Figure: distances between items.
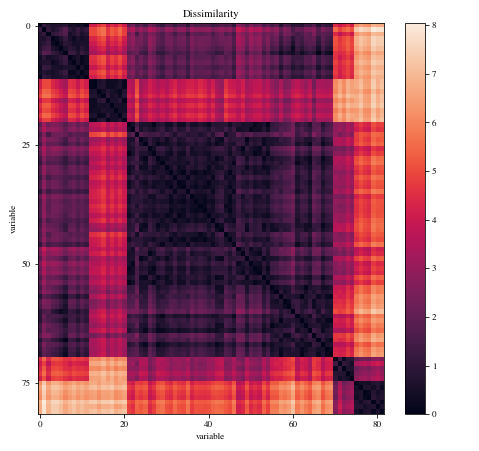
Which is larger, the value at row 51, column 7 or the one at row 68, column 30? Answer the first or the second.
the first
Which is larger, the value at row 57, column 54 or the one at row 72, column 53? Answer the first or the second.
the second
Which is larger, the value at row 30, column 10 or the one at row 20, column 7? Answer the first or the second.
the second
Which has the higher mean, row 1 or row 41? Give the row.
1
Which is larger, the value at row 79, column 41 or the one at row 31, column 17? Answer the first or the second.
the first
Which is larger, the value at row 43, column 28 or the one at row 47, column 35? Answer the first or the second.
the second
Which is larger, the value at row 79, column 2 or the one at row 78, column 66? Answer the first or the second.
the first
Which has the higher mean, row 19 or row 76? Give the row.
76
